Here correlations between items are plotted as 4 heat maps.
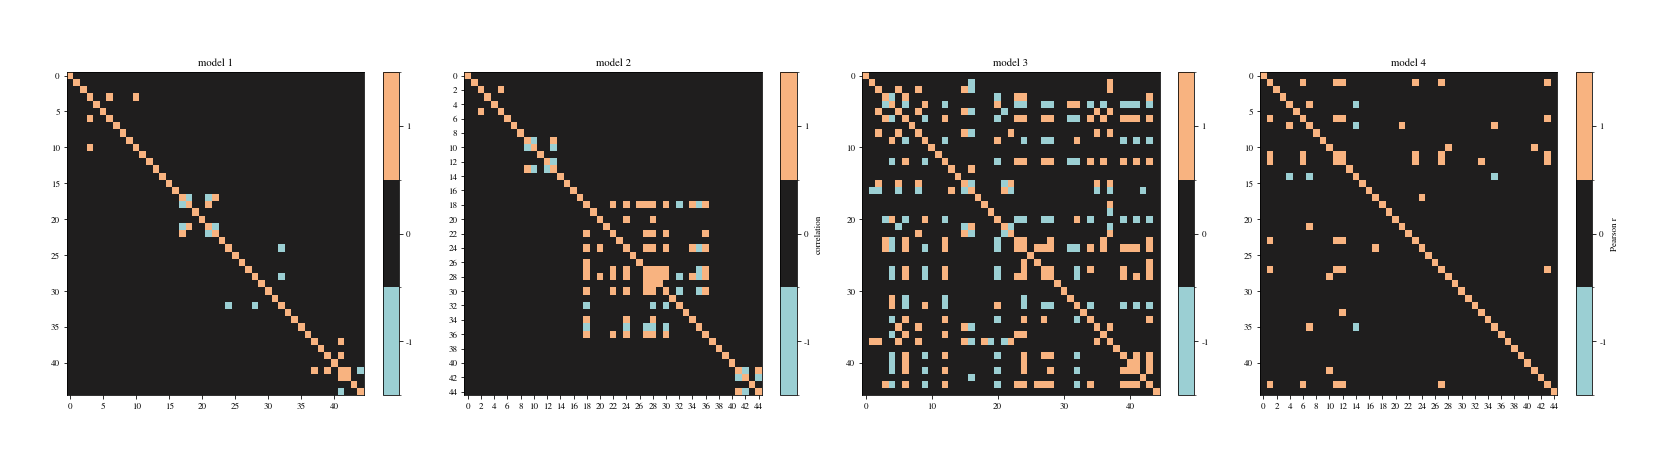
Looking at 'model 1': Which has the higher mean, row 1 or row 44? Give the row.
1
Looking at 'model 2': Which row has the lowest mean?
35
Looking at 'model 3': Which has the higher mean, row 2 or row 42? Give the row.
2
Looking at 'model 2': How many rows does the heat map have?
45
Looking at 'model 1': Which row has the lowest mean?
32
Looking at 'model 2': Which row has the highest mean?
28
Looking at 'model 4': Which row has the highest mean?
12
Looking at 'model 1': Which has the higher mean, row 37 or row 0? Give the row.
37
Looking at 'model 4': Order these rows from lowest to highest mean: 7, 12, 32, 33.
32, 33, 7, 12
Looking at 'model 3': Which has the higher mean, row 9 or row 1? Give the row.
1
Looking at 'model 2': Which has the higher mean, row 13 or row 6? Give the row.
6
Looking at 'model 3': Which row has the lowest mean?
4
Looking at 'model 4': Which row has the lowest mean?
14
